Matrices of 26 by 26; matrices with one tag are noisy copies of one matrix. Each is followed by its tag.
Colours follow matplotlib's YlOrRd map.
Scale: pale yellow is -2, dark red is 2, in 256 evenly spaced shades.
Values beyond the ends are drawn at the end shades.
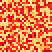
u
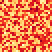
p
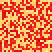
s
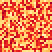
s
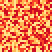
p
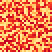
u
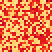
p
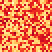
p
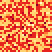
u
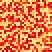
u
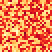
p
